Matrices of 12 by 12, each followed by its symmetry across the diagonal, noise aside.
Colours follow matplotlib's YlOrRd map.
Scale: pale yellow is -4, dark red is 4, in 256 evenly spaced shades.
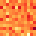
antisymmetric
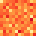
symmetric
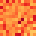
symmetric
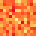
neither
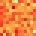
neither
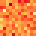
antisymmetric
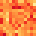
antisymmetric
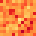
symmetric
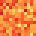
neither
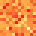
symmetric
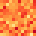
antisymmetric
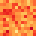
neither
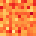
antisymmetric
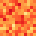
symmetric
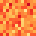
neither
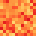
antisymmetric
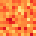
antisymmetric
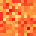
symmetric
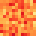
antisymmetric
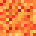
symmetric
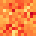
antisymmetric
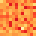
neither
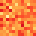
neither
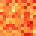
neither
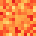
symmetric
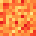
symmetric
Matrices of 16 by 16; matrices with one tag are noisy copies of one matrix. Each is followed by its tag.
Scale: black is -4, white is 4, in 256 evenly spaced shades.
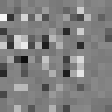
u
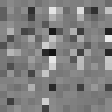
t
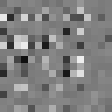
u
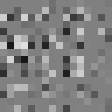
u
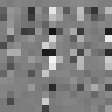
t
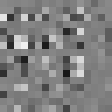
u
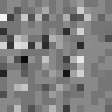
u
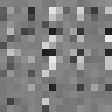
t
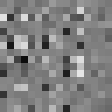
u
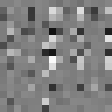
t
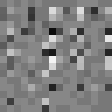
t
